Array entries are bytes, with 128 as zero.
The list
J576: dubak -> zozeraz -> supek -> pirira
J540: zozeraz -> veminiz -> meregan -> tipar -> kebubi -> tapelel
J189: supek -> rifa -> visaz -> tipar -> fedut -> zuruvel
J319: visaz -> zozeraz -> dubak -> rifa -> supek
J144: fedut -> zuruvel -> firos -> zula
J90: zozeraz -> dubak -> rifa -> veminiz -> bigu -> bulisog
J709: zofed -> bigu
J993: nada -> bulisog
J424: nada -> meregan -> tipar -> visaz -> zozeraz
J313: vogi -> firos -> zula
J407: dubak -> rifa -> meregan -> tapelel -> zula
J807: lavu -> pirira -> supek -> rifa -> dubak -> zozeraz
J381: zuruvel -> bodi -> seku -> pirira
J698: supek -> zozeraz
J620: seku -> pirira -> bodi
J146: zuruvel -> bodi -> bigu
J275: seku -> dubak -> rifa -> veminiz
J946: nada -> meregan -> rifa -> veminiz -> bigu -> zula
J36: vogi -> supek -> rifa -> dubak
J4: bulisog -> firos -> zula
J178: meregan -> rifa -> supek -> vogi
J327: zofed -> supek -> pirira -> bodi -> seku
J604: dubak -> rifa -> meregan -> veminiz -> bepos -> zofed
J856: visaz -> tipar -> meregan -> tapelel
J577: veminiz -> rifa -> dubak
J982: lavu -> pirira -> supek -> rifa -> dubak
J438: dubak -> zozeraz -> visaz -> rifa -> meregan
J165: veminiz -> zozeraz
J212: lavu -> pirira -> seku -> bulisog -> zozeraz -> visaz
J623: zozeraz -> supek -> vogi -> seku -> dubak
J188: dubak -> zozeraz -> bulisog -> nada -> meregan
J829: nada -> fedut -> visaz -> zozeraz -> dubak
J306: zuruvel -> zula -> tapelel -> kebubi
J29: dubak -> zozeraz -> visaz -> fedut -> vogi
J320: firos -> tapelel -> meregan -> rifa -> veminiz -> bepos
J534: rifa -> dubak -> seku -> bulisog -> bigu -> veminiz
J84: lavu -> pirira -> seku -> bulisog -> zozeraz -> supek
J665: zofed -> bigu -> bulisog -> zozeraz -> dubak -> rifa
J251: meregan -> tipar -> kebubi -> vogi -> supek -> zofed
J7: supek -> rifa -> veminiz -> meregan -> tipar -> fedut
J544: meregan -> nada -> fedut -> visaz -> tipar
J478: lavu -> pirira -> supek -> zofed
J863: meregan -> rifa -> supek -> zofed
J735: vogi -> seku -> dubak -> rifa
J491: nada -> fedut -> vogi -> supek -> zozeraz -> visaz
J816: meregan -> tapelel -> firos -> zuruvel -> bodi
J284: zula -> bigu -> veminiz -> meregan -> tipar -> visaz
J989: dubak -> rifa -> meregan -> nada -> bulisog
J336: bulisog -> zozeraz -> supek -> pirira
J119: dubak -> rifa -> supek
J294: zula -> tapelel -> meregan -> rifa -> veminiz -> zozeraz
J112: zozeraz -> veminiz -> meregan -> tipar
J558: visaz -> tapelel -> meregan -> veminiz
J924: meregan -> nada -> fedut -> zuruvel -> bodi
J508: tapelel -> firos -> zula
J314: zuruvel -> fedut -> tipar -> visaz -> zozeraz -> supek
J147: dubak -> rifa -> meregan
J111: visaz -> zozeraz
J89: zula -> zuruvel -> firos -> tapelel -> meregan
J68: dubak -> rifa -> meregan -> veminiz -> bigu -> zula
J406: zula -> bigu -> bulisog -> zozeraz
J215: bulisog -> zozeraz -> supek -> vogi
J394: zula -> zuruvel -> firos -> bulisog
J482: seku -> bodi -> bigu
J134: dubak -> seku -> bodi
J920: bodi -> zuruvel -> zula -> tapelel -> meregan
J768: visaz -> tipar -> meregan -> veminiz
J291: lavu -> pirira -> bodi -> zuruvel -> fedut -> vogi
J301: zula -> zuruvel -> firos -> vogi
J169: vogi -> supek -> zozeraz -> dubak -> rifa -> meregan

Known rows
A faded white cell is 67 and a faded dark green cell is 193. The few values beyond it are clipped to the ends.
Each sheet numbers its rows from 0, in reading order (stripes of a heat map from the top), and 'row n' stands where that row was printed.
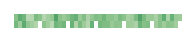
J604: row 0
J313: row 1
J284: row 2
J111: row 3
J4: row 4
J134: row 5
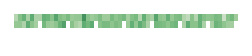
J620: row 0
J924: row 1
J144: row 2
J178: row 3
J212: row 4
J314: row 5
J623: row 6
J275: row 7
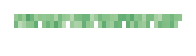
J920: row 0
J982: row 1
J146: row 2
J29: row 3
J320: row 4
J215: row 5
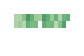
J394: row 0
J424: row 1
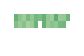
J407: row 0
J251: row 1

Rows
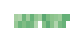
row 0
J336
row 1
J829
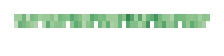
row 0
J534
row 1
J735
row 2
J438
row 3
J294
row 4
J544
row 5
J7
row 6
J863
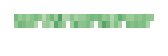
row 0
J119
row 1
J381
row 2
J36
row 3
J319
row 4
J698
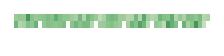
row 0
J508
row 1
J993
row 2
J576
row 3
J406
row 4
J84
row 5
J291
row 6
J478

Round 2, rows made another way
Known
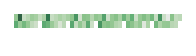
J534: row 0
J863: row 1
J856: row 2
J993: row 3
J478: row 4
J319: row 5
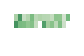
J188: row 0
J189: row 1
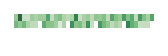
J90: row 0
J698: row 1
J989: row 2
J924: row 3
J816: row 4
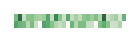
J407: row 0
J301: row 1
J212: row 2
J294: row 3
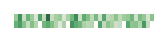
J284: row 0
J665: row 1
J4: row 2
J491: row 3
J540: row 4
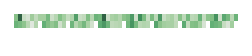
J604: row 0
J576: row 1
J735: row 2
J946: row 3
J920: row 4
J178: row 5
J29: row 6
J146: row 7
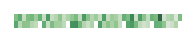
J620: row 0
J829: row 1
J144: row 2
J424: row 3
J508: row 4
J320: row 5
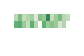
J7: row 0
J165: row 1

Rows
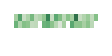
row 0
J111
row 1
J709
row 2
J147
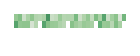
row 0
J336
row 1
J119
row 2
J982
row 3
J112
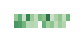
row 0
J394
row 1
J558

